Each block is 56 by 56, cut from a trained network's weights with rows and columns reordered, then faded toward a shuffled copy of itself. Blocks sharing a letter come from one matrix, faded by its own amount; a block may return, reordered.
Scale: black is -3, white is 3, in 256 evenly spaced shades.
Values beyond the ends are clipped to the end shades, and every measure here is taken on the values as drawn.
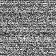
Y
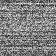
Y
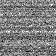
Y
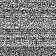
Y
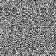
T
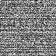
Y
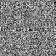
T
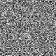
T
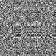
T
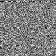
T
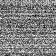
Y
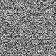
T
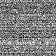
Y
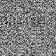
T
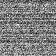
Y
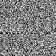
T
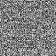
T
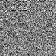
T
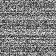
Y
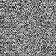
T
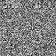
T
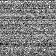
Y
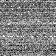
Y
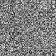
T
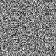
T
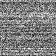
Y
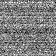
Y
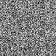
T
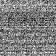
Y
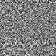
T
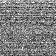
Y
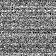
Y
